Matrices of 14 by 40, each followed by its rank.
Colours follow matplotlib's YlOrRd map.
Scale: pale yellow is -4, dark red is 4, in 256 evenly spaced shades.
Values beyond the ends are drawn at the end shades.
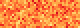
full rank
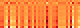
one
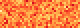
full rank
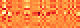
two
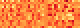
three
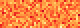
full rank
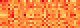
three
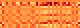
two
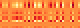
one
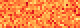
full rank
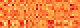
three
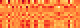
two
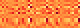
two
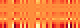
one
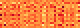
three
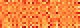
three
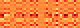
two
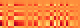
one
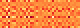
two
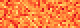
full rank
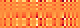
one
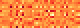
three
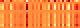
one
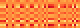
one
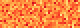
full rank
